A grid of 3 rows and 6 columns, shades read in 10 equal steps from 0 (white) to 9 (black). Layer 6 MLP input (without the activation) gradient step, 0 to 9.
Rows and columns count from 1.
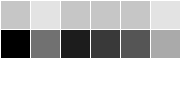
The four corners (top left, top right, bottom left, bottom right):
2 1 0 0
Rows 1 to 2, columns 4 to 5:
2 2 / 7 6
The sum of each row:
10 38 0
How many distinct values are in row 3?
1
